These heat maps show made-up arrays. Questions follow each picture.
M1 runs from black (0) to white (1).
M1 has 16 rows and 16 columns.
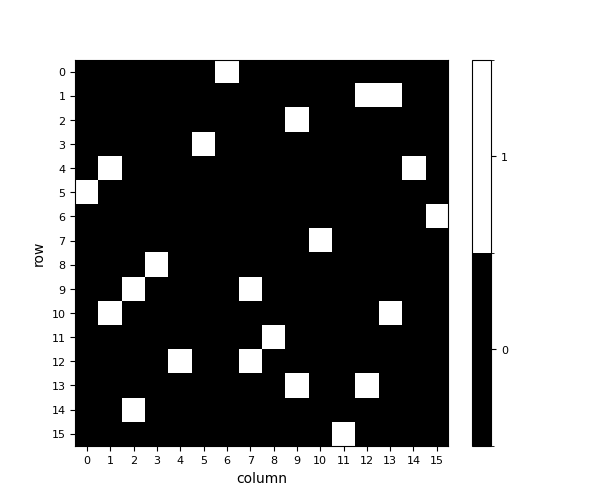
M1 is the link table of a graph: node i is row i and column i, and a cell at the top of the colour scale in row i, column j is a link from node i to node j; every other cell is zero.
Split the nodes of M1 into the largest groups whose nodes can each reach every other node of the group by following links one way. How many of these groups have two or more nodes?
2
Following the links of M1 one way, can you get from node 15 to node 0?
yes
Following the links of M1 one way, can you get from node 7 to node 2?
yes
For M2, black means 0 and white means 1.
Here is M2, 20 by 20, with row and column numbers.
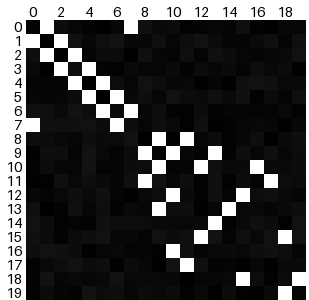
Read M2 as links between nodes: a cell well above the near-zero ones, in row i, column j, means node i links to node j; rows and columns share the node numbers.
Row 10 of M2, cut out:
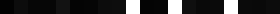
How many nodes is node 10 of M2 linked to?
3
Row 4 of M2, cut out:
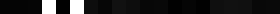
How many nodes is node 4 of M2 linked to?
2
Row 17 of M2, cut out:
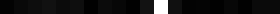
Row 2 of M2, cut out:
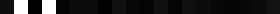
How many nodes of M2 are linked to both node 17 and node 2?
0
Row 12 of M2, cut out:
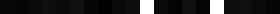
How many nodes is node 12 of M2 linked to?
2
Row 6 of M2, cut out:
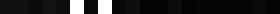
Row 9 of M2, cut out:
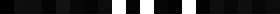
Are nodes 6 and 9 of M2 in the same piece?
no
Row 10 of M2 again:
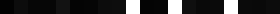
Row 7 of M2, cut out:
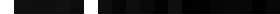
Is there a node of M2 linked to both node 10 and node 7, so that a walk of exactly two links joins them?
no
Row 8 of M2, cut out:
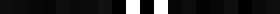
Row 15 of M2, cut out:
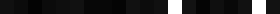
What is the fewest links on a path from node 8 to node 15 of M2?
4
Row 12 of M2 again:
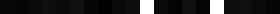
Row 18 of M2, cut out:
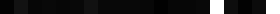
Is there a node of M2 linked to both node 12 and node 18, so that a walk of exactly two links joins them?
yes
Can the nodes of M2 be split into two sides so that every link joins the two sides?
yes
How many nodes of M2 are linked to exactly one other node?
4
